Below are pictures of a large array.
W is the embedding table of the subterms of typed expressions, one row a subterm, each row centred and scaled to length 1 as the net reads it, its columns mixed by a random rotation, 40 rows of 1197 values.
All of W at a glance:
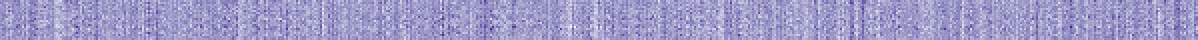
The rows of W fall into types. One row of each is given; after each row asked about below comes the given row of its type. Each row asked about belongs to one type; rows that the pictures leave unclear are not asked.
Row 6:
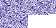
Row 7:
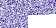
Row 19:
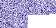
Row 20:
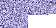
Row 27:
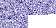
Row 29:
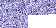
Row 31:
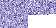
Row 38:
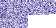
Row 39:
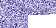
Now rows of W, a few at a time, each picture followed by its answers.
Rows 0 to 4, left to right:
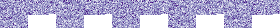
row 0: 20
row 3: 20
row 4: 27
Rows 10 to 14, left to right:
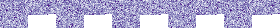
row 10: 29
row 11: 39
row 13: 31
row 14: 29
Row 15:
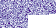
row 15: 38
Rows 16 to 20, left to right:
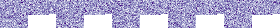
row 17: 38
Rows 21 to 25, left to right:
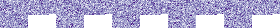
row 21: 31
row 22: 39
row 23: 31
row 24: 19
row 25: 20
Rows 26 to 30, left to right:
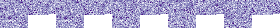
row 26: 27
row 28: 29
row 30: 38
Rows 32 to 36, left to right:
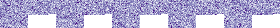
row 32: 6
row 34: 19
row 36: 39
